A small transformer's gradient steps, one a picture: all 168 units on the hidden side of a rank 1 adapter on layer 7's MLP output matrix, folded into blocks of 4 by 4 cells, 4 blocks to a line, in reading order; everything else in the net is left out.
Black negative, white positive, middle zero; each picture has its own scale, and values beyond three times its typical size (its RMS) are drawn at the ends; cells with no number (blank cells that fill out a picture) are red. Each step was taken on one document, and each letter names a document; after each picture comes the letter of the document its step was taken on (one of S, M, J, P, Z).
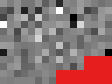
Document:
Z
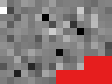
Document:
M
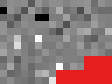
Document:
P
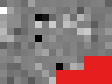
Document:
P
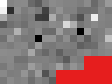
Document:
M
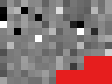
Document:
Z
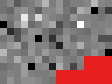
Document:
Z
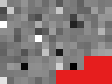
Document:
Z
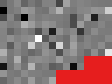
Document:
Z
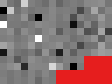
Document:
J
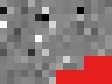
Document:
P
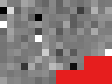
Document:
J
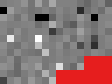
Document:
P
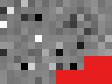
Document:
J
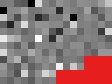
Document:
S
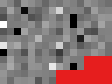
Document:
Z
